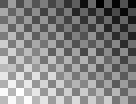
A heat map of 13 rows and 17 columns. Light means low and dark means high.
Slope: up to the top right. Odd rows or columns: none. Histogram: bell-shaped. Grain: checkered. Ninth with the lowest average: bottom left. Ninth with the highest average: top right.
